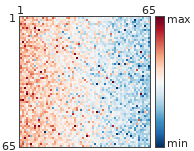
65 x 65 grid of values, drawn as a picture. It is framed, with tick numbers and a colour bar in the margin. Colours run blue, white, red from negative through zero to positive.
On average the colour sits 50% of the way up the scale. The field climbs toward the left. No regular stripes run through it. The grain is fine, like static.
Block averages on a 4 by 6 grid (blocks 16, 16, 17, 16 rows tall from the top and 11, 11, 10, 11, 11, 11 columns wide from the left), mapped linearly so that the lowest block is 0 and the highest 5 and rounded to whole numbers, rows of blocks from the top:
543210 / 543210 / 543210 / 543210
